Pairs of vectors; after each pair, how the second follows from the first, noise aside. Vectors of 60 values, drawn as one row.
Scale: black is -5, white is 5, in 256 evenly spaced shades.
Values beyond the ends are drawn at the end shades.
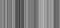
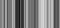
scaled up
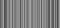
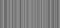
shrunk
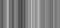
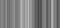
reversed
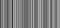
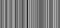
wrapped around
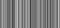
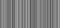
shrunk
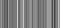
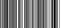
scaled up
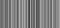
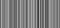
wrapped around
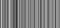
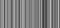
reversed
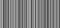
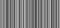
wrapped around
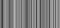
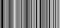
scaled up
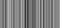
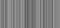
shrunk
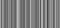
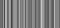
wrapped around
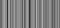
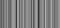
wrapped around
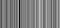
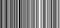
scaled up
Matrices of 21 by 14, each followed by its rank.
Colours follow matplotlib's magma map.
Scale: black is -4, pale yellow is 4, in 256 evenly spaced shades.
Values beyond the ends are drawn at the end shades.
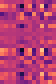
two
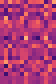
three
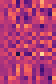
two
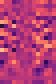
three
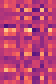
two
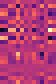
two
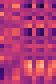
two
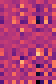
two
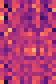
three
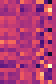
two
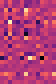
three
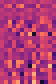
three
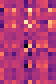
two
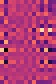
two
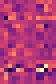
three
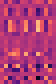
two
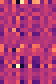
two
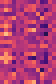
three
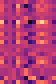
two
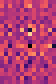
three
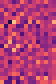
three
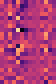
three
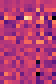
three
